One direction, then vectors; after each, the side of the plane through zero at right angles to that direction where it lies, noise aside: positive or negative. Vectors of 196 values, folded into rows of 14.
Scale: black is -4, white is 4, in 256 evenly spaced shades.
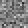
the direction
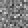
positive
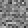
negative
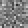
positive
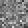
negative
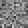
negative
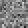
negative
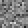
negative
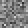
positive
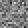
negative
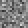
positive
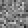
negative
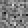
negative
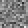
positive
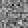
positive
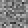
positive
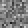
positive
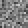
negative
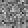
positive
